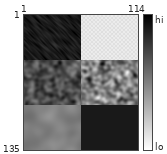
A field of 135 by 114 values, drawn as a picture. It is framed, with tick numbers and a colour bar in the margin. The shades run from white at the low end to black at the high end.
It is made of 3 by 2 panels. Panel 1,1: very high, slanting down to the right, faint in contrast. Panel 1,2: very low, checkered, faint in contrast. Panel 2,1: high, blotchy. Panel 2,2: middling, blotchy, strong in contrast. Panel 3,1: middling, smooth, faint in contrast. Panel 3,2: very high, flat.
